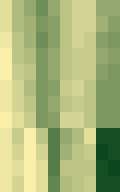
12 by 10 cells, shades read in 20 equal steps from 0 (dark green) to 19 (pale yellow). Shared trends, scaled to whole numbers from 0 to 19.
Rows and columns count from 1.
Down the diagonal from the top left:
17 13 12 9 11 15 15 14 1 1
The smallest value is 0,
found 2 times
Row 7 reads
18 16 14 9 11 14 15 14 9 9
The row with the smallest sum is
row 9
